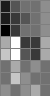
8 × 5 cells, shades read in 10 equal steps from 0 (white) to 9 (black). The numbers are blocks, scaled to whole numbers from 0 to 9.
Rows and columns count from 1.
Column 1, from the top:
8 8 9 3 2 5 5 4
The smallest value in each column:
2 0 4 3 3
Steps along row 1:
down down same down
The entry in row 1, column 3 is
5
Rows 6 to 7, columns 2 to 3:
3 5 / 2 4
